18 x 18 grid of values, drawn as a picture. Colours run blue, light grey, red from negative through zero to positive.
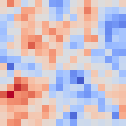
Mirror symmetry: none. Grain: blotchy. Histogram: bell-shaped. Odd rows or columns: none. Ninth with the highest average: bottom left.
